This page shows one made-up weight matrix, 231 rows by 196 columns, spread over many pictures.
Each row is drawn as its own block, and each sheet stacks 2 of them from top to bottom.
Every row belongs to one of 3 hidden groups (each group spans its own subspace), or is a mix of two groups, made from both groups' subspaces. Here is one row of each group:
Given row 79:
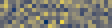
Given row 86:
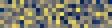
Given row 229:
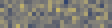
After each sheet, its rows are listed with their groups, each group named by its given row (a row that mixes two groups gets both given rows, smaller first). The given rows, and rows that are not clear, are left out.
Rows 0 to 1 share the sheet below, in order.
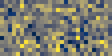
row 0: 229
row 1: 86
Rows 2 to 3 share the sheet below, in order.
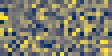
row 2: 229
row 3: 79 and 86
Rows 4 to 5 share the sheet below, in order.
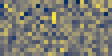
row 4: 86
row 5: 79
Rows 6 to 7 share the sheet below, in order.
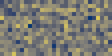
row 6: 229
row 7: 86
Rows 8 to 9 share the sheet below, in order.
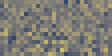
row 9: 79
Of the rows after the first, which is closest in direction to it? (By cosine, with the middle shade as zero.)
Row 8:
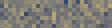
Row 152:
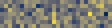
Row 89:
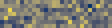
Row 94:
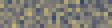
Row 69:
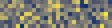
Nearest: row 152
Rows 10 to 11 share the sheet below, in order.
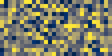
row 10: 79
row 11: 79
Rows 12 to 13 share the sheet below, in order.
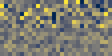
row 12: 86
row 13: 79
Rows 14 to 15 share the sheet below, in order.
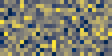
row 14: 229
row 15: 86
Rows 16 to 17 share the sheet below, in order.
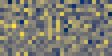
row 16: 86
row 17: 229
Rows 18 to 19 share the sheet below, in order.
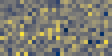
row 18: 229
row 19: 229
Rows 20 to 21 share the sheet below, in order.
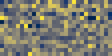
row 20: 229
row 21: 229
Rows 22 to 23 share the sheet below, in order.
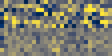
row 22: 79
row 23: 86 and 229
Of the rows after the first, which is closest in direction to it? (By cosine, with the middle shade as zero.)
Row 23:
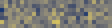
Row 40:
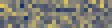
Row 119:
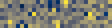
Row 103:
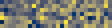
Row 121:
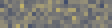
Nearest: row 119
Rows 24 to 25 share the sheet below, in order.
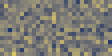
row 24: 86
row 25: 86
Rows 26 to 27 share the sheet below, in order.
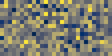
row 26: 79
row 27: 86 and 229
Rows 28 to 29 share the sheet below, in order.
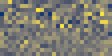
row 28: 79 and 86
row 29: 86
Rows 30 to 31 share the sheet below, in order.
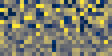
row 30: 229
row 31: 86
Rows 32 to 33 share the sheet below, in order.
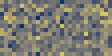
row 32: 79
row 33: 79
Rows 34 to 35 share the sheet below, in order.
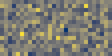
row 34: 79
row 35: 229
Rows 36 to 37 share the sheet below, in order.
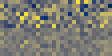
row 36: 86
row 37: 86
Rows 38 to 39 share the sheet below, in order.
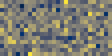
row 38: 229
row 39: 229
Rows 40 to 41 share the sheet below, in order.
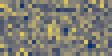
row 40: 79 and 229
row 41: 229
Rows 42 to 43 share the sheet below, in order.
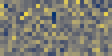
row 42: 86
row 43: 79
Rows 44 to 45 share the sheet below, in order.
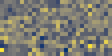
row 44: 229
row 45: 229
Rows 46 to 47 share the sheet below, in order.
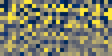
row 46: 79
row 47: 79
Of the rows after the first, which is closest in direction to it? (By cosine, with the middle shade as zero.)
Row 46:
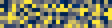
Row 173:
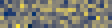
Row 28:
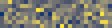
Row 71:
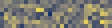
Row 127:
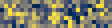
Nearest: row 173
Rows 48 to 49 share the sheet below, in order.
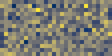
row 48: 79
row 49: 86
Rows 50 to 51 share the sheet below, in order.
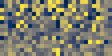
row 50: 86 and 229
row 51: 86 and 229
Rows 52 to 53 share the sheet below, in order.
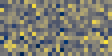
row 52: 79 and 86
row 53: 79
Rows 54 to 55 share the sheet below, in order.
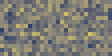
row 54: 79 and 229
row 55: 79 and 229
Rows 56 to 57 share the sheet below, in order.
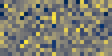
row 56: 86
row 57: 86
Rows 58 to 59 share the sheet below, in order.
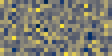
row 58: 79
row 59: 79
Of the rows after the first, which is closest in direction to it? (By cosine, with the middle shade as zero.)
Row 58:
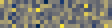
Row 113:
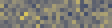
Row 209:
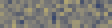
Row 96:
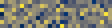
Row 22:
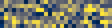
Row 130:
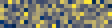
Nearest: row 96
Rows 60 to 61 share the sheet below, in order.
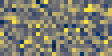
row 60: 79
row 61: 86
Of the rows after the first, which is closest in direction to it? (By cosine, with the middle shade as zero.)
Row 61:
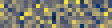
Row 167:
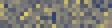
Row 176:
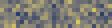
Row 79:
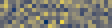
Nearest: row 167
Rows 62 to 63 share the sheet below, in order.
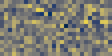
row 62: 79
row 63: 86
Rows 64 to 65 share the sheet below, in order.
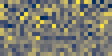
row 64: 86
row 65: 79 and 229
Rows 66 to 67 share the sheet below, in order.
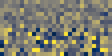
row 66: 79 and 86
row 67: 79 and 229
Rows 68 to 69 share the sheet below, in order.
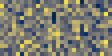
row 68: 86
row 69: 86 and 229
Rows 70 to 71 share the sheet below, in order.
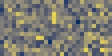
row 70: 86
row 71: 79
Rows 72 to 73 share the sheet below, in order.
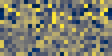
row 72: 79 and 86
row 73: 79 and 229
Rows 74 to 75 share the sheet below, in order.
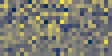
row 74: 79
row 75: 229
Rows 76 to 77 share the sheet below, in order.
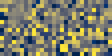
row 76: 229
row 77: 79 and 86
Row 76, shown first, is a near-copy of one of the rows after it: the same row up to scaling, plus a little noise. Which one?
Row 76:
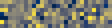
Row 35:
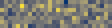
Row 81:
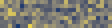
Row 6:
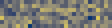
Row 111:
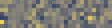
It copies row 111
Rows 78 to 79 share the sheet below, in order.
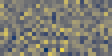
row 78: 86
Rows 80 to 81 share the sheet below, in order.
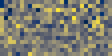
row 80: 79 and 229
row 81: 229
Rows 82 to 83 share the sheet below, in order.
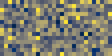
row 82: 86
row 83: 79 and 229
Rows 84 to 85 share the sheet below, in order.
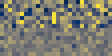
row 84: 86
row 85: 229
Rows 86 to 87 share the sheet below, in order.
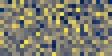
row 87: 86
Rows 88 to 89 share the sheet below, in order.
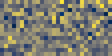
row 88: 79 and 86
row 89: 229
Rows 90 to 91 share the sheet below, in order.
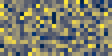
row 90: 86
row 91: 229
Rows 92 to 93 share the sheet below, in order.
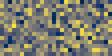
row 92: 86
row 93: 86 and 229
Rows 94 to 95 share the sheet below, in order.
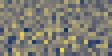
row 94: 86
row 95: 79 and 229
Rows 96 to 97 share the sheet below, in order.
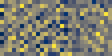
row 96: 79 and 229
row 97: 79 and 86
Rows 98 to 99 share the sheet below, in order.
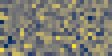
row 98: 229
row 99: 229
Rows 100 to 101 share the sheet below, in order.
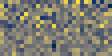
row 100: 86
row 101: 86
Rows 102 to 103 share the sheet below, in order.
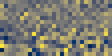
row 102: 86
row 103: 229
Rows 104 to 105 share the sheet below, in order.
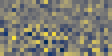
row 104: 79 and 229
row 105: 79
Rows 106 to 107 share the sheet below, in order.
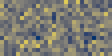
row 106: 86
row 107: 79 and 86
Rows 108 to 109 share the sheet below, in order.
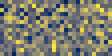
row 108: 79 and 86
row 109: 86
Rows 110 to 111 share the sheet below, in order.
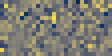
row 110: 86
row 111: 229
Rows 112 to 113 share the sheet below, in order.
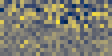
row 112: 79 and 86
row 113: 86
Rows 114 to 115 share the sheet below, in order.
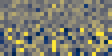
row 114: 79 and 86
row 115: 86
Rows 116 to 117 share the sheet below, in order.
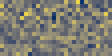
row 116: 86
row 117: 229
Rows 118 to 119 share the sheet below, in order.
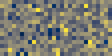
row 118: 79
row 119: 229
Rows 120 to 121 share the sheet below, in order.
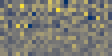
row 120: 229
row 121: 229
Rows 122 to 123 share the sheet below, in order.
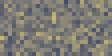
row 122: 86
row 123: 86 and 229
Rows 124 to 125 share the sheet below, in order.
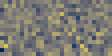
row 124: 86
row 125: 229
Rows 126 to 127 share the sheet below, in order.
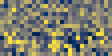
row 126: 79
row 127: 86 and 229
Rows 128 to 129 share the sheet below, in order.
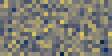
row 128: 79
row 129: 79 and 86
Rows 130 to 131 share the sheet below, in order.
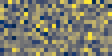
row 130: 86
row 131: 79
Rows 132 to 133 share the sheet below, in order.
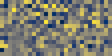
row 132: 79
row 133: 229
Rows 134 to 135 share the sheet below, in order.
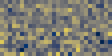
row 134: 86 and 229
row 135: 79 and 86
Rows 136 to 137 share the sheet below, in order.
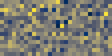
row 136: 229
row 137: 79
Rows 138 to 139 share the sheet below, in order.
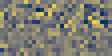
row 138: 79
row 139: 229
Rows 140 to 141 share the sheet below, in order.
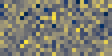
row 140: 86
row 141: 86
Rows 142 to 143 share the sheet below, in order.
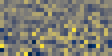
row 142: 79
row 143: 229
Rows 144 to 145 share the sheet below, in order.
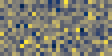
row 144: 229
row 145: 86
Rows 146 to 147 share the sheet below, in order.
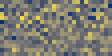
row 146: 86 and 229
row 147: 79
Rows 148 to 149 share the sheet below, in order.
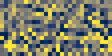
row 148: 79
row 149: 79
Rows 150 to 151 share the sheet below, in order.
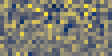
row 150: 79 and 86
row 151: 229
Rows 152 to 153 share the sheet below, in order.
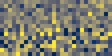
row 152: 86 and 229
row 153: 86 and 229
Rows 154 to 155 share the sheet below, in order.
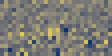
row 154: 79
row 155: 229
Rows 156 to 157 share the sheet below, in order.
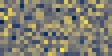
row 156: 229
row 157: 79
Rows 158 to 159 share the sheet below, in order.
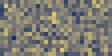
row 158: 86
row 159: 79
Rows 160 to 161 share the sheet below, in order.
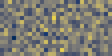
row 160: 86
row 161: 79
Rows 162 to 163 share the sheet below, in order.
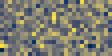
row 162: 86
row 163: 229
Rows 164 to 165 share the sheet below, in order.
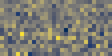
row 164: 86
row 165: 229
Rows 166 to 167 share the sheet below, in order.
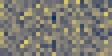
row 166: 86
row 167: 86
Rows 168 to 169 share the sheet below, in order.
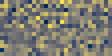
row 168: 79
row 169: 229
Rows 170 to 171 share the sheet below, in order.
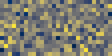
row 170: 86
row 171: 229
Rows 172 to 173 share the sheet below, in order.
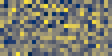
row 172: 79
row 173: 229
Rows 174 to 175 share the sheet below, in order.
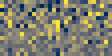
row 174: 229
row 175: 229
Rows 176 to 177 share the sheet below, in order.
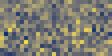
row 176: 86
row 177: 86
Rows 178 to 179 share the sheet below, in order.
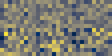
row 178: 86
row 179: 86
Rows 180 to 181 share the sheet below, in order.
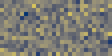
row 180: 86
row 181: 79 and 86
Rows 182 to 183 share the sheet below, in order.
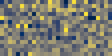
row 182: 229
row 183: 229
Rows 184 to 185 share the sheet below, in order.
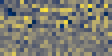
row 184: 229
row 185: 86
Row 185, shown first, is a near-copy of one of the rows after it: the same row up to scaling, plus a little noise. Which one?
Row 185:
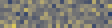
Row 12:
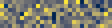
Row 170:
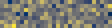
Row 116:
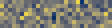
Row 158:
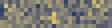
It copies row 170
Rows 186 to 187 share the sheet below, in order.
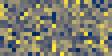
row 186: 86
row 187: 79 and 86
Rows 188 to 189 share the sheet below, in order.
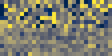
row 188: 86
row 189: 229
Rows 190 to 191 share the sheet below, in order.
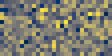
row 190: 229
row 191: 86
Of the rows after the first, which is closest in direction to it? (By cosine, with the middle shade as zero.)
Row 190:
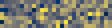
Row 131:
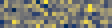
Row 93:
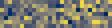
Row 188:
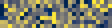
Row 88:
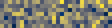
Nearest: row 93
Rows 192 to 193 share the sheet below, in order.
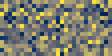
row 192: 79
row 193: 229
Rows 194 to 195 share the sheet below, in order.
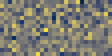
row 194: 86
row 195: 79
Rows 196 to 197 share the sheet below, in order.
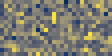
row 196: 86
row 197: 79
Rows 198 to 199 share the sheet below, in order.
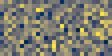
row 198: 79
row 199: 86
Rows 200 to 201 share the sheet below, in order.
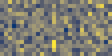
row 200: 86 and 229
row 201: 86
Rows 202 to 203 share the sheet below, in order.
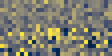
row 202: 79 and 229
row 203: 229
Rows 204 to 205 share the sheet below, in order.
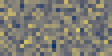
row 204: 229
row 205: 86
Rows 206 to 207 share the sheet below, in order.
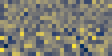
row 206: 86
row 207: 229
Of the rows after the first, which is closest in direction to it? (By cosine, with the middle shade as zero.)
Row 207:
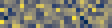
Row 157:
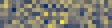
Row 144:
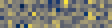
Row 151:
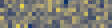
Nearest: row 151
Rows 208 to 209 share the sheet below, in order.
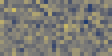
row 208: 79
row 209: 86
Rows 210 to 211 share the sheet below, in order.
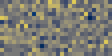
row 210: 229
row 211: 229
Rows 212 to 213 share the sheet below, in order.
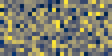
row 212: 229
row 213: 86 and 229
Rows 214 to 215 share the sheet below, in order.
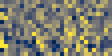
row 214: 229
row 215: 86 and 229
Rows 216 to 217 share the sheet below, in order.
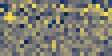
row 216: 79
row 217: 86
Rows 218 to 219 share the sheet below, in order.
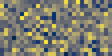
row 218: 86
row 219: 79
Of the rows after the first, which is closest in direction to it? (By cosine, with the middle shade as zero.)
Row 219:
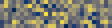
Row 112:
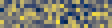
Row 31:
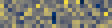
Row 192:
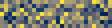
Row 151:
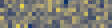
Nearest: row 192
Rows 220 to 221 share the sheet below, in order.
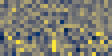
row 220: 79
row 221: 86
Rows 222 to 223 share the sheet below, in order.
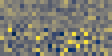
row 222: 229
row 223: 79 and 86
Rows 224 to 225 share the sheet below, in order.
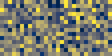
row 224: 86 and 229
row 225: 86
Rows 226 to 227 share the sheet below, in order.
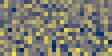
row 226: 79
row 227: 86
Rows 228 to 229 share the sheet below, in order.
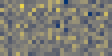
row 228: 229
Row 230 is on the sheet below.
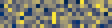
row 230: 86
